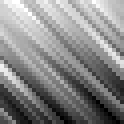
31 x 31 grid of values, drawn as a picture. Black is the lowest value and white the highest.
The ninth with the highest average is the top left. The bottom right is the ninth with the lowest average. The field climbs toward the top.
